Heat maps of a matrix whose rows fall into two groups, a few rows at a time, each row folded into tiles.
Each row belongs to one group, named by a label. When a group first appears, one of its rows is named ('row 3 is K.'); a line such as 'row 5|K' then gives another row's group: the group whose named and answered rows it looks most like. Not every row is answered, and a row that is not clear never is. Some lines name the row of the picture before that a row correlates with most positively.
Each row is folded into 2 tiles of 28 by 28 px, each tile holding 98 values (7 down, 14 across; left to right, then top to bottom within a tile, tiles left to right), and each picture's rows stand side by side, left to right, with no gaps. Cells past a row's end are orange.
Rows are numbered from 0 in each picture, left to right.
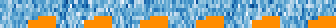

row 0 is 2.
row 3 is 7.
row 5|2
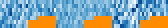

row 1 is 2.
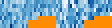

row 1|2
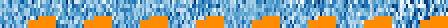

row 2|7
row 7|2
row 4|2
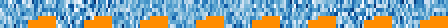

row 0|2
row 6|7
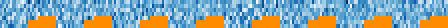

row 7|7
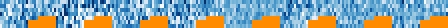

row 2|7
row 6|2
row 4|2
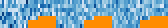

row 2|7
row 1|7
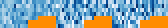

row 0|2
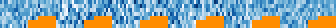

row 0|7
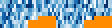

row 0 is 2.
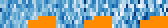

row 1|7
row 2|2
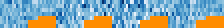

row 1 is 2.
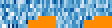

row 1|7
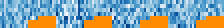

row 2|7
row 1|2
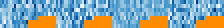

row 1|7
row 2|7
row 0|2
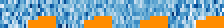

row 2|2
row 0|7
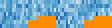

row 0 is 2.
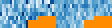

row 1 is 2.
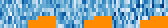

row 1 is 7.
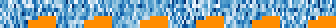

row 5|7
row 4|2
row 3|7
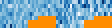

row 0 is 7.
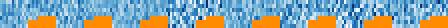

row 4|7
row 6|7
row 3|7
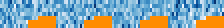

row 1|7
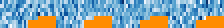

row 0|7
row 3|7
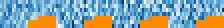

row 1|7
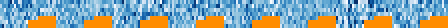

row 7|7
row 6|2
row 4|2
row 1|7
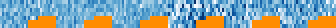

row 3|2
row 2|2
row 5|2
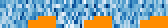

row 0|2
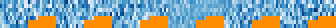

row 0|7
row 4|7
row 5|2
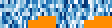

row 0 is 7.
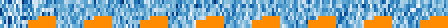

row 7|7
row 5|7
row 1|7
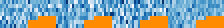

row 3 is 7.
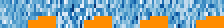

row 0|2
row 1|7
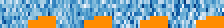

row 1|2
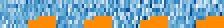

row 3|2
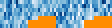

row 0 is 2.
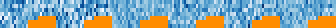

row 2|7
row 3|2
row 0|7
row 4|7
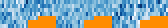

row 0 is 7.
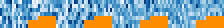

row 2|2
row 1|2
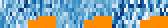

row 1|7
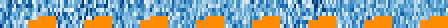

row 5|2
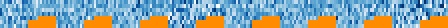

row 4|2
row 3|7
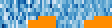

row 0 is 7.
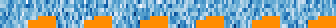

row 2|2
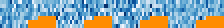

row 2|7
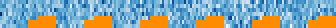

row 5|7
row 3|7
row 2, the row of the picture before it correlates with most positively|1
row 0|2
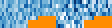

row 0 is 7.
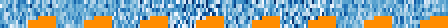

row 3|7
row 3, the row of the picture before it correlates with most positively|1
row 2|7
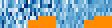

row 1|2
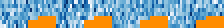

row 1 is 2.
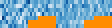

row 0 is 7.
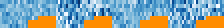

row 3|7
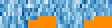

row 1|7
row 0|2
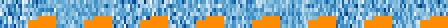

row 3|7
